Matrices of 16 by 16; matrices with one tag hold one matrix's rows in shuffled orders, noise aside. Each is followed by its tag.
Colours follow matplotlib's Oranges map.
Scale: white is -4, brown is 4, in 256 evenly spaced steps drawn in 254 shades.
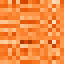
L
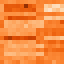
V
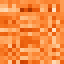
L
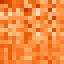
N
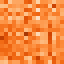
N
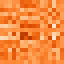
L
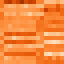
V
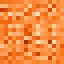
N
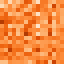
N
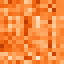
N
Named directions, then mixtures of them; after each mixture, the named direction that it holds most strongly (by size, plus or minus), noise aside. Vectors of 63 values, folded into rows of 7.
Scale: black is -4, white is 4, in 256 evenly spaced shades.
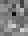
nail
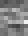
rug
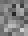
nail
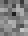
nail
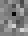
nail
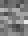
rug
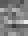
rug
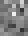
nail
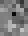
nail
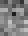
nail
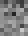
nail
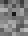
nail
